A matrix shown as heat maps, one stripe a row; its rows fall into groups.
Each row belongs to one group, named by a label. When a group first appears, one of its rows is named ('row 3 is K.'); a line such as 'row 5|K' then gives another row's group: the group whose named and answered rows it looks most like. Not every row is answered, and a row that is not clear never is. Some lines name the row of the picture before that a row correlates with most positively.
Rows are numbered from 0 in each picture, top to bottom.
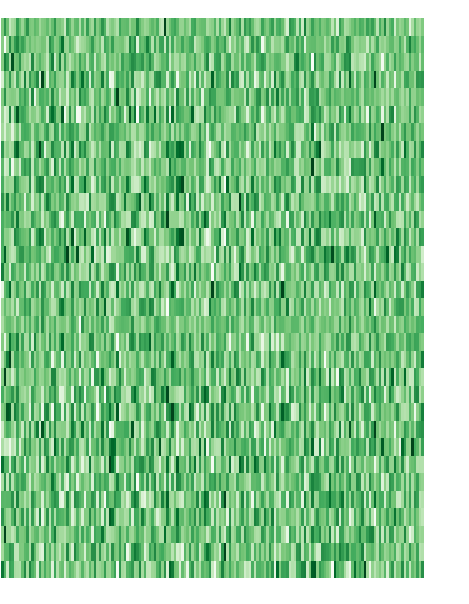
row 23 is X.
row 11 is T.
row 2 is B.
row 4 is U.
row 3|X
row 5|U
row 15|X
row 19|X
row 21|T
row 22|X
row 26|U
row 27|T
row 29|U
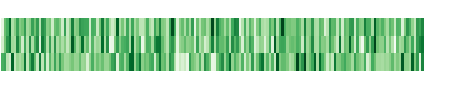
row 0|X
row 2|B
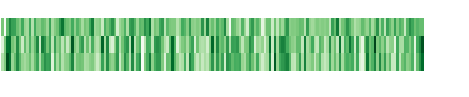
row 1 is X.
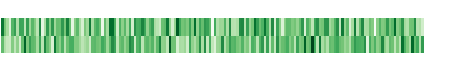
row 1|B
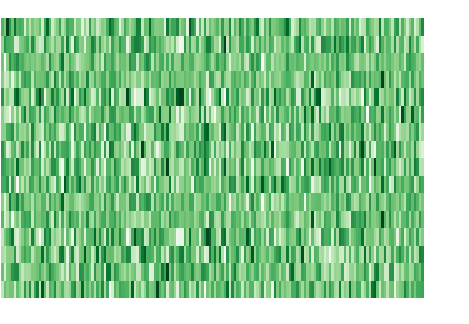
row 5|B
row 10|U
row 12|T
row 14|T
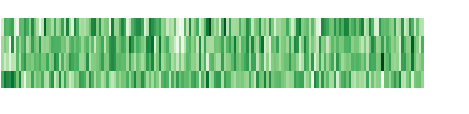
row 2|B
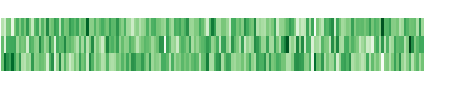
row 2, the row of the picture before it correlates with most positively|3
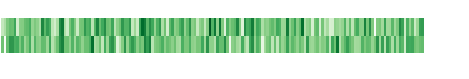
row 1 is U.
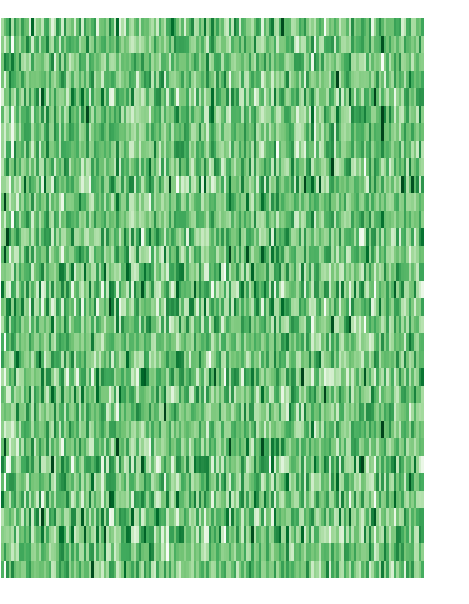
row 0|X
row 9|B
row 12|X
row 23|B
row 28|X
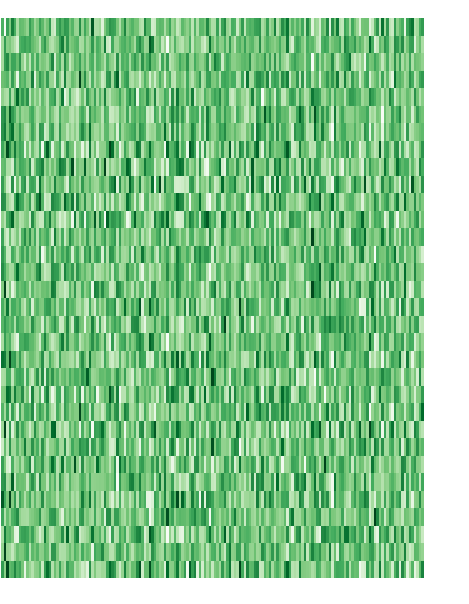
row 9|B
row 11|T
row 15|U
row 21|X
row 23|U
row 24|X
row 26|B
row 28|T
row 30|U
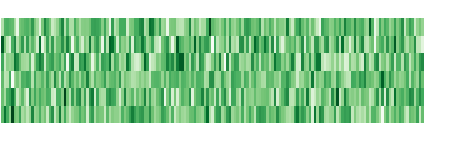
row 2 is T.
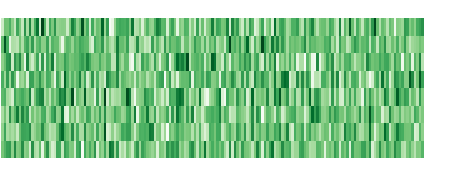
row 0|X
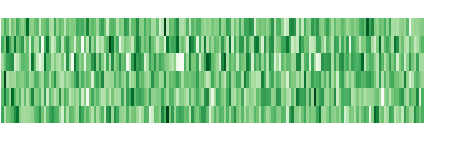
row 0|U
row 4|B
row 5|T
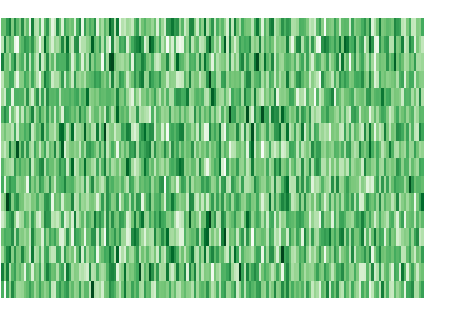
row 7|U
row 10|X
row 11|T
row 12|T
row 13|X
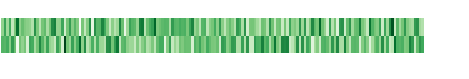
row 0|U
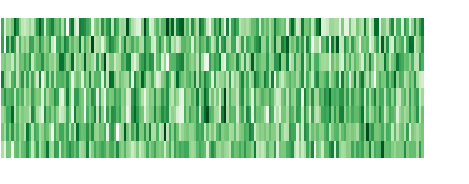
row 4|T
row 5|T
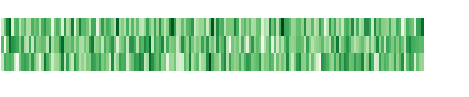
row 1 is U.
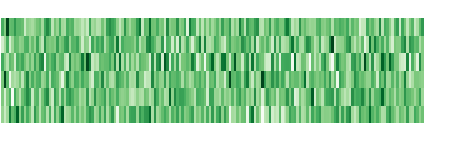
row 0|X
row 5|U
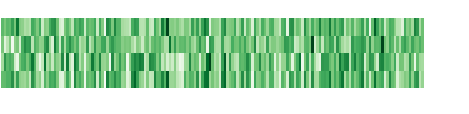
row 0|T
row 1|B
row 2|T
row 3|T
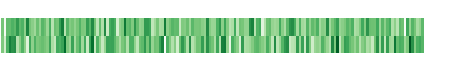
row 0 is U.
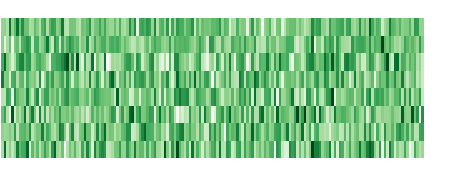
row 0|U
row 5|B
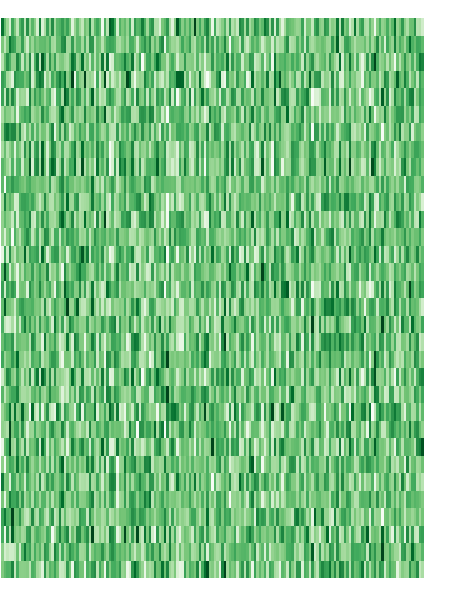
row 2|X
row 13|X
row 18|T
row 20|X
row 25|U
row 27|U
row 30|B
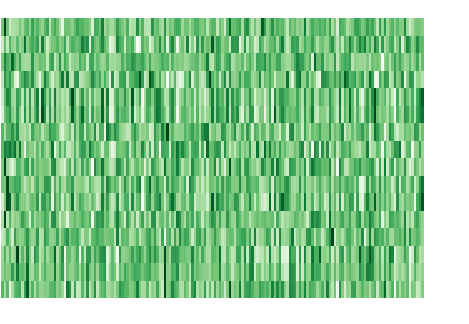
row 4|X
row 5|X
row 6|T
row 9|X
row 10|X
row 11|U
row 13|U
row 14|U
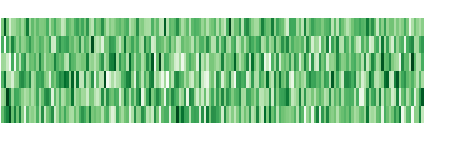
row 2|B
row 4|X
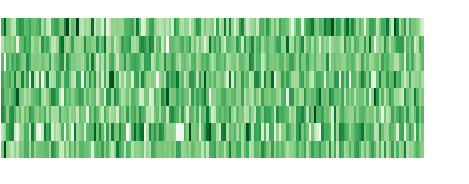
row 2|U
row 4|T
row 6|T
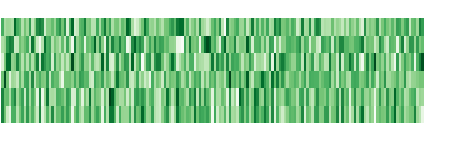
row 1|T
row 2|X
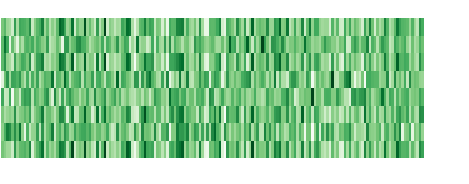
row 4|B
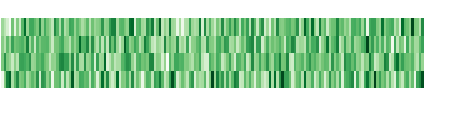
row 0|B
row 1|U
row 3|X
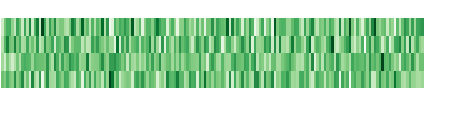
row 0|X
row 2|B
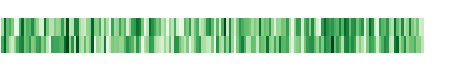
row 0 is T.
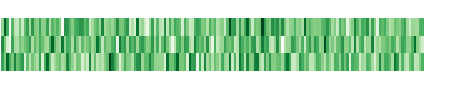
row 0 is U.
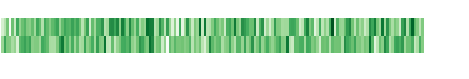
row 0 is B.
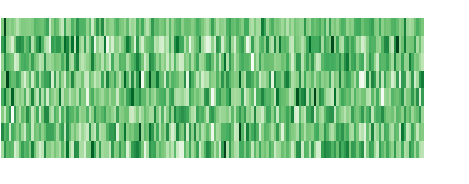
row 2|T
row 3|X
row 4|B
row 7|T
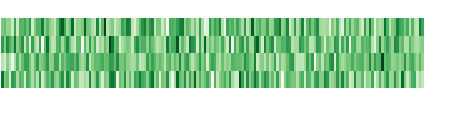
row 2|B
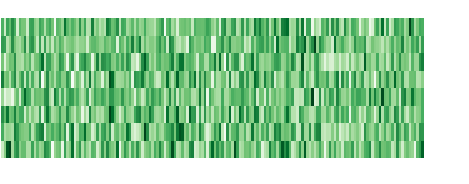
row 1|B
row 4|B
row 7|X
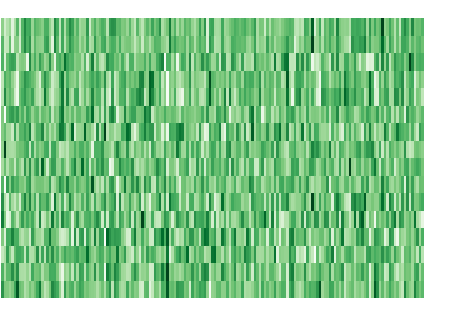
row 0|B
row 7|U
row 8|X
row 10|B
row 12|T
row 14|T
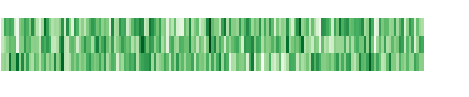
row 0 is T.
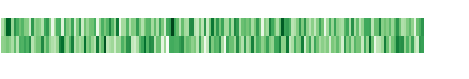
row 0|X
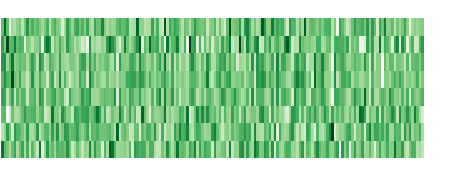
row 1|X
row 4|B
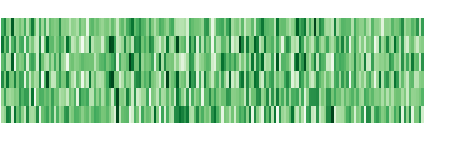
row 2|B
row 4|U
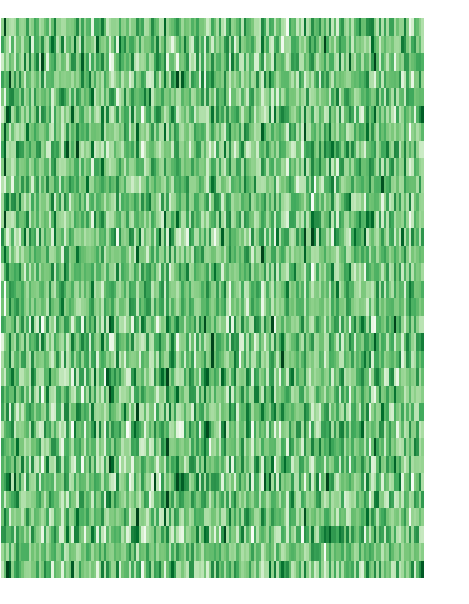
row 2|X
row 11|U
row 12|B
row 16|U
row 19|X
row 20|T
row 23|T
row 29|T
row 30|U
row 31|X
